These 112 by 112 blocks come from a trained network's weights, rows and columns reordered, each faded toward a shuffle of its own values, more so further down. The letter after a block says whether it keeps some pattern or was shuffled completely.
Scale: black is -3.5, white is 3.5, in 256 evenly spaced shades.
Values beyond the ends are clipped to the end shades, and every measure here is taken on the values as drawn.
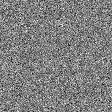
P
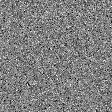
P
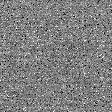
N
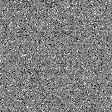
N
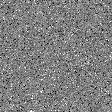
P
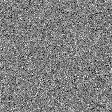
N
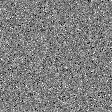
P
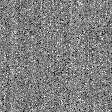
N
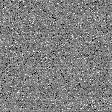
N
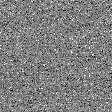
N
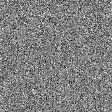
N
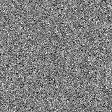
P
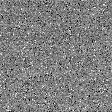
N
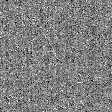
N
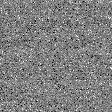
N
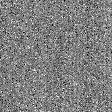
N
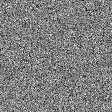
P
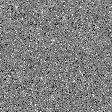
P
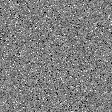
P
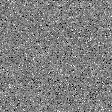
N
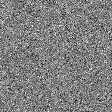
P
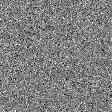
P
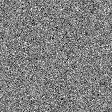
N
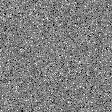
P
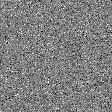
P
